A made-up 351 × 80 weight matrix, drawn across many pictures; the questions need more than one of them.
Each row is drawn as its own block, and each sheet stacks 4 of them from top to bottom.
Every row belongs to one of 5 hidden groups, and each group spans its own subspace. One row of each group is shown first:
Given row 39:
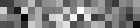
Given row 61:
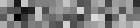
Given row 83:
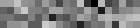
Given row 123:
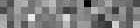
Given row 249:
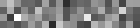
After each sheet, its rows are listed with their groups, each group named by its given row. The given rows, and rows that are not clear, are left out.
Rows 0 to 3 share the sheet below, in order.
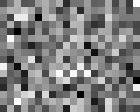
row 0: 61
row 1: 123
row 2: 39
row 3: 61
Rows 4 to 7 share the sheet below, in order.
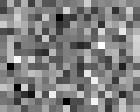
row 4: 39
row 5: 249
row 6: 123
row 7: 61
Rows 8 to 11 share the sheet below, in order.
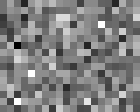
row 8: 39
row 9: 249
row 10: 123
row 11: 249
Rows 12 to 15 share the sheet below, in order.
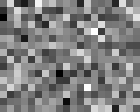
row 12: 39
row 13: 83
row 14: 39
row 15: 123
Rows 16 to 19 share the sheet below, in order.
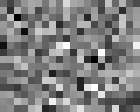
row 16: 249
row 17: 39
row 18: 83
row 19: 83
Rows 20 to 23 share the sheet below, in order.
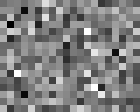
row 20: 83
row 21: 123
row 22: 249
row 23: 83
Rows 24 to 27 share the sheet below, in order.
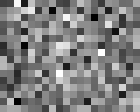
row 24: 61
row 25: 39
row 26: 39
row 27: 249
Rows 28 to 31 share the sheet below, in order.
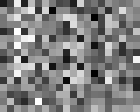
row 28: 61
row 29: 61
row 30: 61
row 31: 61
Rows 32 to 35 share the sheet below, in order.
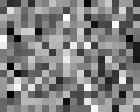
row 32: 123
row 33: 39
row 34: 249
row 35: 123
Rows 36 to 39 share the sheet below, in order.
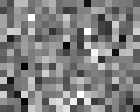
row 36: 123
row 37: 123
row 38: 83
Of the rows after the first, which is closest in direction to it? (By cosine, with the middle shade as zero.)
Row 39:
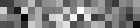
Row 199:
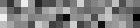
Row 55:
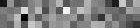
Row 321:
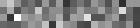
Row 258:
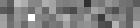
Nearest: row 55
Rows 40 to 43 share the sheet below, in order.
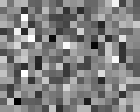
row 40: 39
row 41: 61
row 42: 39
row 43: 249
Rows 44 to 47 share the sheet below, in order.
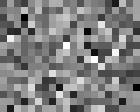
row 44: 39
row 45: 123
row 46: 83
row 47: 61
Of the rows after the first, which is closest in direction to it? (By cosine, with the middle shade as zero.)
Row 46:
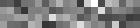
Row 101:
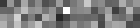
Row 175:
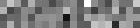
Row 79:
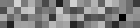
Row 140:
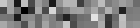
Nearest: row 101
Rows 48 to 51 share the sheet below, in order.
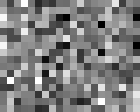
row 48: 39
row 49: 39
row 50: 83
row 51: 249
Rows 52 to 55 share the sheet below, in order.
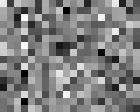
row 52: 39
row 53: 39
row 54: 39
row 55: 39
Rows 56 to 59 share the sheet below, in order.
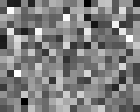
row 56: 123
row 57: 39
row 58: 249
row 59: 39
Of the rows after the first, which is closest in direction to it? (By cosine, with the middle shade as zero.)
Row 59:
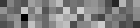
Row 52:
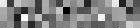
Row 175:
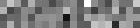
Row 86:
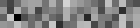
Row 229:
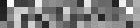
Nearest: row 229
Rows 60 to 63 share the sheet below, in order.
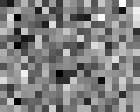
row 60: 249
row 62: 39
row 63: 249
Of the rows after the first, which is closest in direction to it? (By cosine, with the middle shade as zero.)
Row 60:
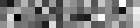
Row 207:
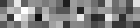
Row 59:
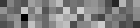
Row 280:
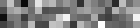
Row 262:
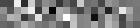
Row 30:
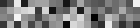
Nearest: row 280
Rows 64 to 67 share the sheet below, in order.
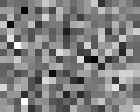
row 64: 83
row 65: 249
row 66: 83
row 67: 39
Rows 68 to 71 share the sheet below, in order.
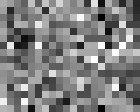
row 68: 249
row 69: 61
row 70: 83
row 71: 39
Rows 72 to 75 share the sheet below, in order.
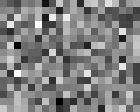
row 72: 83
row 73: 249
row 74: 249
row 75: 39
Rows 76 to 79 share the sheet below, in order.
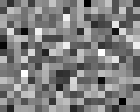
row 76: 123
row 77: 39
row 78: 39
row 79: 61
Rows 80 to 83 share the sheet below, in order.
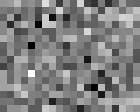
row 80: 83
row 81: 123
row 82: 123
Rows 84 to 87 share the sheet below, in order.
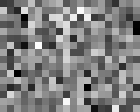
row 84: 39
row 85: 61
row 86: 249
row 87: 123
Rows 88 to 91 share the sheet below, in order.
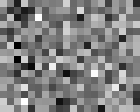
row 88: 61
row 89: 249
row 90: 61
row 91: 39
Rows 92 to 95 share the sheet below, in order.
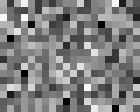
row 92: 39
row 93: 123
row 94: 39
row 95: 123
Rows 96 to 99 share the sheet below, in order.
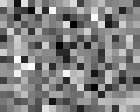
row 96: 61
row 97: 39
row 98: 61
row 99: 83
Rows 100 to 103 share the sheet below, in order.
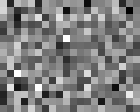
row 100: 39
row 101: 39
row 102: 249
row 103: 39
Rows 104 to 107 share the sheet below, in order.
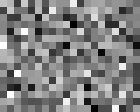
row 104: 61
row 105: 39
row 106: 249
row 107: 123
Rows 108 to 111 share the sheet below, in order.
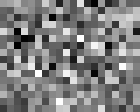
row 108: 83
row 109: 61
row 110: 61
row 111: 39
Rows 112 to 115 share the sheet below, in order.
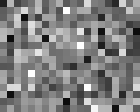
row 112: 39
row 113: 249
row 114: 123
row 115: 123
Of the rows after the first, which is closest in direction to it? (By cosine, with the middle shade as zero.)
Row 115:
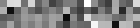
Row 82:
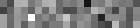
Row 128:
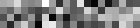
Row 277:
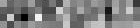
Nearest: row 128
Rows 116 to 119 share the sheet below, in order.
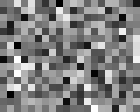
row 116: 61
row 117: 249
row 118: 61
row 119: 123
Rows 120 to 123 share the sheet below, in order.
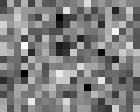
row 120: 39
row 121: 39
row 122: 39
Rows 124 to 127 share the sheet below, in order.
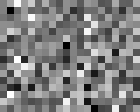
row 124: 123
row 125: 123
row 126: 61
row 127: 123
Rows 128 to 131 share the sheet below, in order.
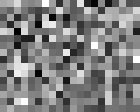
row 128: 83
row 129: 61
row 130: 61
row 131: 61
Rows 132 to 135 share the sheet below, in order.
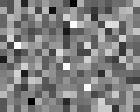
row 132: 61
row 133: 249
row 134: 39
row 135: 123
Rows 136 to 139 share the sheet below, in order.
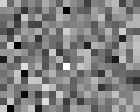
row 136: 39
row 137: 249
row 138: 39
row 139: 83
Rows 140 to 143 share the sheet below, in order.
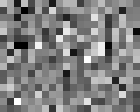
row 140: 61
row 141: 61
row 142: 123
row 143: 249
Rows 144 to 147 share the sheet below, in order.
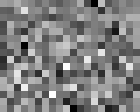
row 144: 83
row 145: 39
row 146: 39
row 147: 61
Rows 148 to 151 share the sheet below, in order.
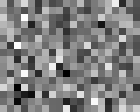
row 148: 39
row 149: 249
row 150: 61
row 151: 61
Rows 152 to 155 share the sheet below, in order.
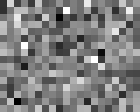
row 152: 39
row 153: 39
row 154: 83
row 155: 249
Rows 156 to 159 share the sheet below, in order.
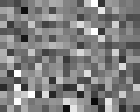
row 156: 83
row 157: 83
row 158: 249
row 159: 61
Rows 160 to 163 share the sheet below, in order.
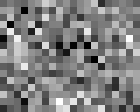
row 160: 83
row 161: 39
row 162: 83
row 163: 39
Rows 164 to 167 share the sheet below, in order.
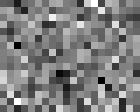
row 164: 83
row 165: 249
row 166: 39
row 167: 249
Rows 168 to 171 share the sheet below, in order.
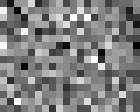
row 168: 39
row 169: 39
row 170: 83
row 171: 249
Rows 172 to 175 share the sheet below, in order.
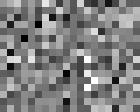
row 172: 83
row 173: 83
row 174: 123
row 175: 123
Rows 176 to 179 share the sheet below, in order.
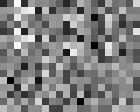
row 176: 61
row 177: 61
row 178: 83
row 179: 61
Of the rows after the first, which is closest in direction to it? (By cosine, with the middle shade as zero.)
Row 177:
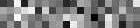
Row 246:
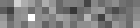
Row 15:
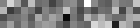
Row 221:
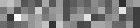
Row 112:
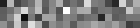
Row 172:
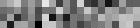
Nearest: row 221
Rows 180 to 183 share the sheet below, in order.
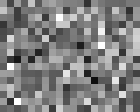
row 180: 39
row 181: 249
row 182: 123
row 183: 249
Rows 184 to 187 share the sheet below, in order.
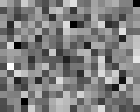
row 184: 61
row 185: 249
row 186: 249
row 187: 39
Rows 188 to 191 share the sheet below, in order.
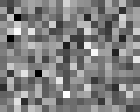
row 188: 249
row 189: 123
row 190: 61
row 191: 39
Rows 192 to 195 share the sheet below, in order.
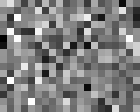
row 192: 249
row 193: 39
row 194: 83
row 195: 123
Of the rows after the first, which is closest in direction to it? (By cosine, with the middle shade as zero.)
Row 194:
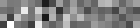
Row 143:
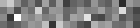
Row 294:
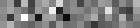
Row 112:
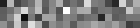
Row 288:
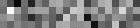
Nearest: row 143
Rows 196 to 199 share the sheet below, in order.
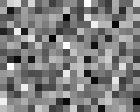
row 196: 123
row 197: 61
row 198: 123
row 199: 39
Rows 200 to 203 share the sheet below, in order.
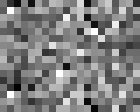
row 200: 123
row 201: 83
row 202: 39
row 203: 123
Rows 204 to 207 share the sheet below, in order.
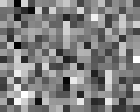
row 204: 61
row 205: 249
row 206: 61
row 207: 61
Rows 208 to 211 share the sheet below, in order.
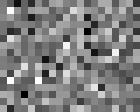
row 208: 123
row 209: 123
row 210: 83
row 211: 83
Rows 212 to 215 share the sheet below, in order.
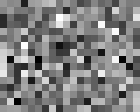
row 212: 39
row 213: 39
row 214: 39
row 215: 249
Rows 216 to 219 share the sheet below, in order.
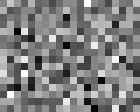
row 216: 123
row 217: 61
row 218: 39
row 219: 123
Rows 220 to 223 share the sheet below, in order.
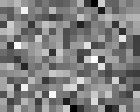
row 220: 83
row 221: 249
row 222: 83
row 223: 61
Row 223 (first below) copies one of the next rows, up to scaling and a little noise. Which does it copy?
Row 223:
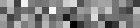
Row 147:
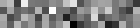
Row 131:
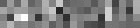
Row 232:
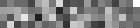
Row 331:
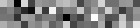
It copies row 147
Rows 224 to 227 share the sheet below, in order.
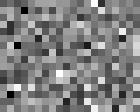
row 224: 83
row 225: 249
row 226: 39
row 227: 123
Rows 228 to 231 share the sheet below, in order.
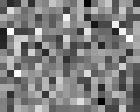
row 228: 123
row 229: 39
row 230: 249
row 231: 249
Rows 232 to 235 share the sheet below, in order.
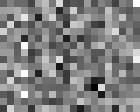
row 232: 61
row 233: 39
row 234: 61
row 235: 83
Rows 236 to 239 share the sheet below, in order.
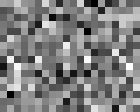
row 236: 83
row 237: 123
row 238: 39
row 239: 123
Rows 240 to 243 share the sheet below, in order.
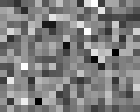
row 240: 83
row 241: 123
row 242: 83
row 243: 61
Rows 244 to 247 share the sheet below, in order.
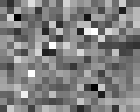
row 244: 249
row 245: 83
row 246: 123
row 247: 83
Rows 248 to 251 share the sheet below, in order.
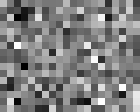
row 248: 61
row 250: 83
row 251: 249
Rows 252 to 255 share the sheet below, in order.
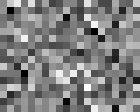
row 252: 123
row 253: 83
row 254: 39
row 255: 123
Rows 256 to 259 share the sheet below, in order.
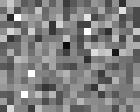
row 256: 249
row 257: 123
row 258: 123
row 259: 83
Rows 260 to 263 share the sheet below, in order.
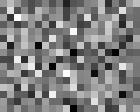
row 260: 249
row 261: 61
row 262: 61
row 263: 61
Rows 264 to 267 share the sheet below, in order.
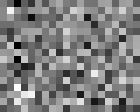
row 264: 123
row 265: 249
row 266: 61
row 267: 61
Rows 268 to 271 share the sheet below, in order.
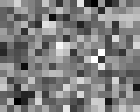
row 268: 83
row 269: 39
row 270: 83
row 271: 61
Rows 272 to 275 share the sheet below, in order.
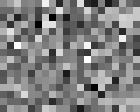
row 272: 83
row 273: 249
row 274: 123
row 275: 83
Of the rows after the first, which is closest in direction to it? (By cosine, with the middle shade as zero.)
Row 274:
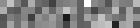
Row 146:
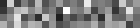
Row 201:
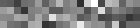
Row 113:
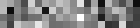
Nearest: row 146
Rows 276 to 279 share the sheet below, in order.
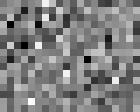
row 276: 83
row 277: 61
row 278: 123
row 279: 123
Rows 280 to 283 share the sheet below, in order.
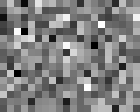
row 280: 39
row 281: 61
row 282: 249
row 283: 123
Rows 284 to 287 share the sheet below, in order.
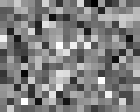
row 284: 83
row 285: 39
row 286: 39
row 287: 61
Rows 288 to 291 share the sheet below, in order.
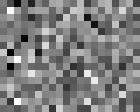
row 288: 123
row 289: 83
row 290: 123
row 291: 249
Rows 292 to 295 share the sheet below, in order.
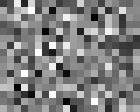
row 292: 61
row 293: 83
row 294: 61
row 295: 61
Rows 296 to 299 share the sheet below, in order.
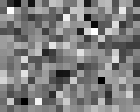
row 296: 123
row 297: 83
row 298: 39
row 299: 61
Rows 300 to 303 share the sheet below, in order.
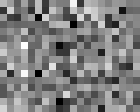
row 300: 61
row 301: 39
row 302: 61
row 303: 39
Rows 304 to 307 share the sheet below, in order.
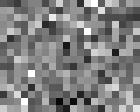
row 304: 83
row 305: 123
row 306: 123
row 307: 39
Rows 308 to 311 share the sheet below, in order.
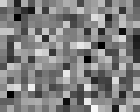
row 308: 61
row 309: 249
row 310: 123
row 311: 123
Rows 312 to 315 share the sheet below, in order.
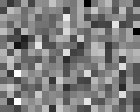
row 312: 123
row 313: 61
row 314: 249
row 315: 249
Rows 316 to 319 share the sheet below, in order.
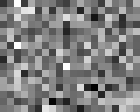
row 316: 61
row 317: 249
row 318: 39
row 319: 83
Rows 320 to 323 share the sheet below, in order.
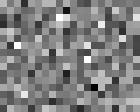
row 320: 39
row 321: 249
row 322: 123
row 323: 83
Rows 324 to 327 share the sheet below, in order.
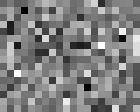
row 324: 83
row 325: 249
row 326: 249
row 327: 123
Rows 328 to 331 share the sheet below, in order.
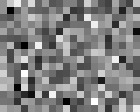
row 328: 123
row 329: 61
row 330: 39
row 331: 61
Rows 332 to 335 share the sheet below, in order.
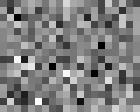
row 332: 249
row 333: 61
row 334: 61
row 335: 61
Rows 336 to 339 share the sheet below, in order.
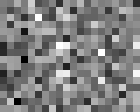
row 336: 61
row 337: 39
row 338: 39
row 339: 249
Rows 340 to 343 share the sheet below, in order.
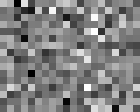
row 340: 61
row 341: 83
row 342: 123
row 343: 123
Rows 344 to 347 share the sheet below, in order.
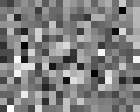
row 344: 249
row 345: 39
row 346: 61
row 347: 83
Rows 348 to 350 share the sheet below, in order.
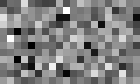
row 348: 39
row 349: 123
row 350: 61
